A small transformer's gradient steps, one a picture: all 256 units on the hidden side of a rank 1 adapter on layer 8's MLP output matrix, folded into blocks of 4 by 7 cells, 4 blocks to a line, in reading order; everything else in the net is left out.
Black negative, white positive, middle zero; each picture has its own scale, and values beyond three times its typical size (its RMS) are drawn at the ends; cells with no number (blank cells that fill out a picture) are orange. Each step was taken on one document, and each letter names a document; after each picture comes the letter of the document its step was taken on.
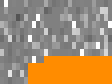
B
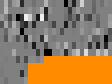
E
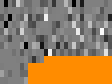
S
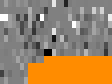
S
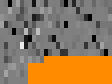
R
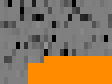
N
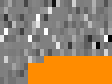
B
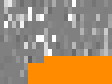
E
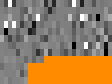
B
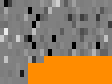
B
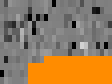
S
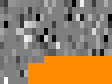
E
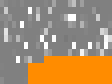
E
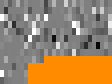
S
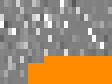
R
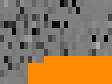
R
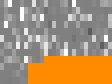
N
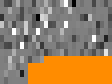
R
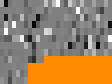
B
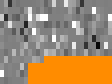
S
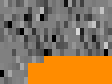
S
